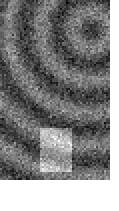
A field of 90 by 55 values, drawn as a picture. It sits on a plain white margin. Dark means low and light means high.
Concentric rings centre on the top right. In the bottom middle lies a patch that is higher than the rest. Neither half mirrors the other. The ninth with the highest average is the bottom middle. On average the colour sits 40% of the way up the scale.
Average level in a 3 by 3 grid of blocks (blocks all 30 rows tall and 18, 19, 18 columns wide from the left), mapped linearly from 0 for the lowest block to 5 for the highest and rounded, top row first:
0 0 1 / 0 0 0 / 0 5 0
